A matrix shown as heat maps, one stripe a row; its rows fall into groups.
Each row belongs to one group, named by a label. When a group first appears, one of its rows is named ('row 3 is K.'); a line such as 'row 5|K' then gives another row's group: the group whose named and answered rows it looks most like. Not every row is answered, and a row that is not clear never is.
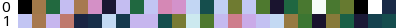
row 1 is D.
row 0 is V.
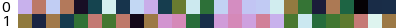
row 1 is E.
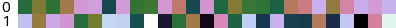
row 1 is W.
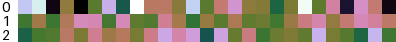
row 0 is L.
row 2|V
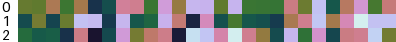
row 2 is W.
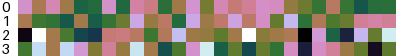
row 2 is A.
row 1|W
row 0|D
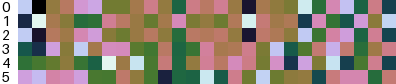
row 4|L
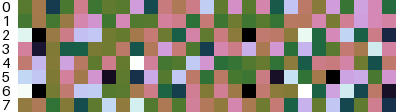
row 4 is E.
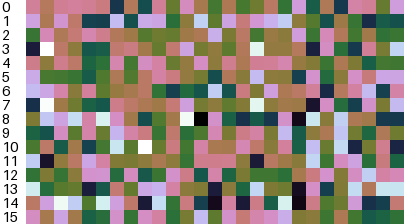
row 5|E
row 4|D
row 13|E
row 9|L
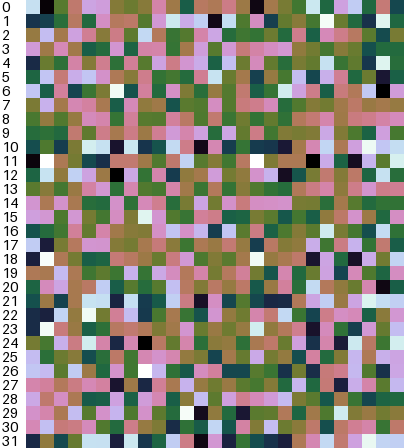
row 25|E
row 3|D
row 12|V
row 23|A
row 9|V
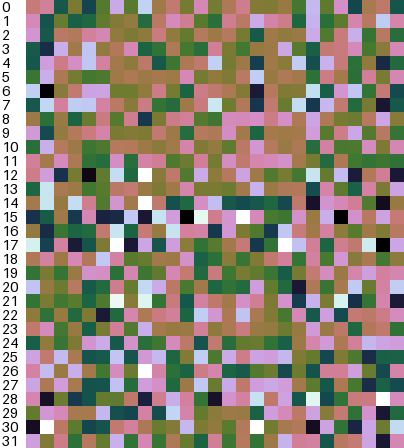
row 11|D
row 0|L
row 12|L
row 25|D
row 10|A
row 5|A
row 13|A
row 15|W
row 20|E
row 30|A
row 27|D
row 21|L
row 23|L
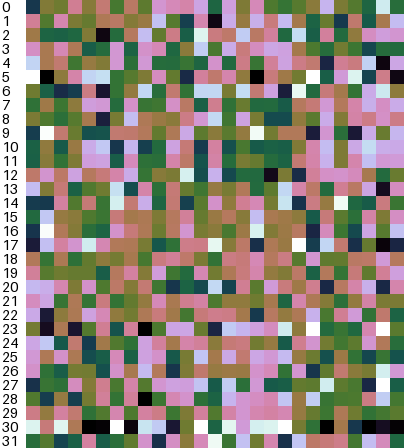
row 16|A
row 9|A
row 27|V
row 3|D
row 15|A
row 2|W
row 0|V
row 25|D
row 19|W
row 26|W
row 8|W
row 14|L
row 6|W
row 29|D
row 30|D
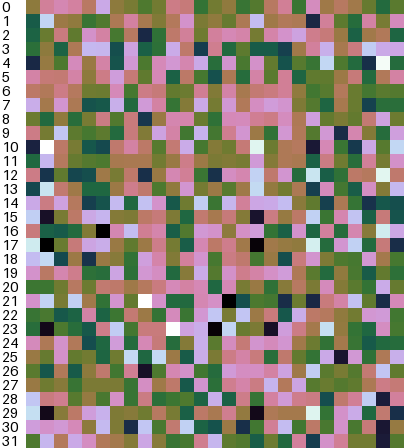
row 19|D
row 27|W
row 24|D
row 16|W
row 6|D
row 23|V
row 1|A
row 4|V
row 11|A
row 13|A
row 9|W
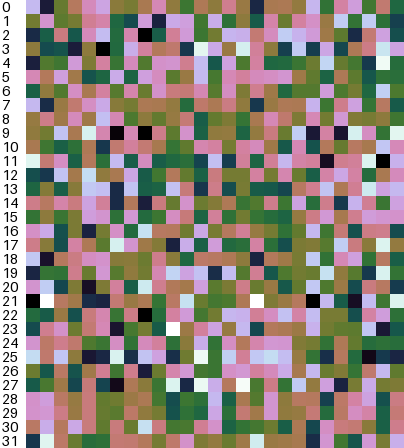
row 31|A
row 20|L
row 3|W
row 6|V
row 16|L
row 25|D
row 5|D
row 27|W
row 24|D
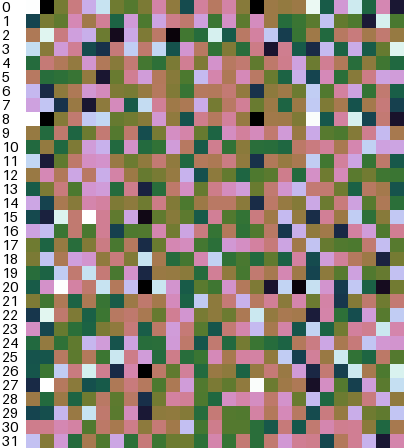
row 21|W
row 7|L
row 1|V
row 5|W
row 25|L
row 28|E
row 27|A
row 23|E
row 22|A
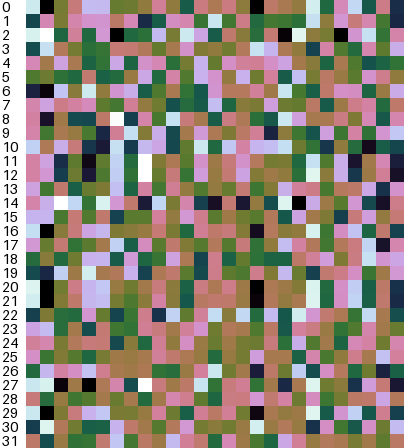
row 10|D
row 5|W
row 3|A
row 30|A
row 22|W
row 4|D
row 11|L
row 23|L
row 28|E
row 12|L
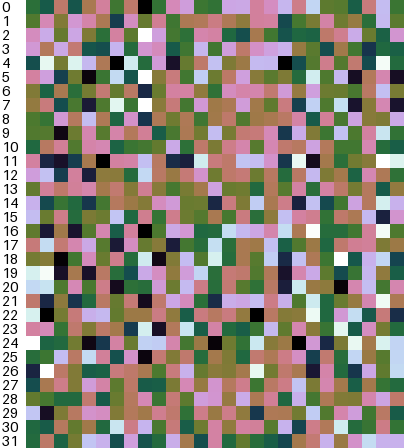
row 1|V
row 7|L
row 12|L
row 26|A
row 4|V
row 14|E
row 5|L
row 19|L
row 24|E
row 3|D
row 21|E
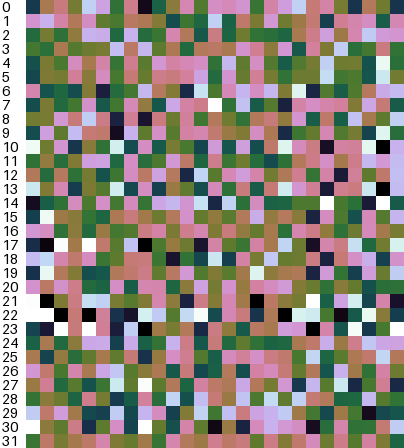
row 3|L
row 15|A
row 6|W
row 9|V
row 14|V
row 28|W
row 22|L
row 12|W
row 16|L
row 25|E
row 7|W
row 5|V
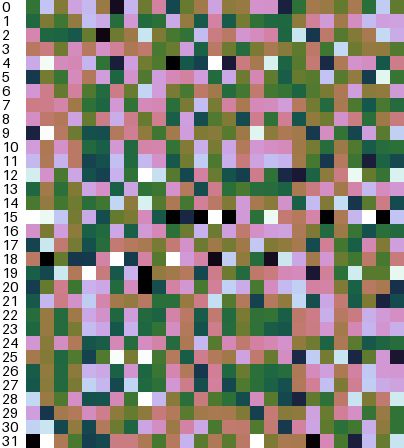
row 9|A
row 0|V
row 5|V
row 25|L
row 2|W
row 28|E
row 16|D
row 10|D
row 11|D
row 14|L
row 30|L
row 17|A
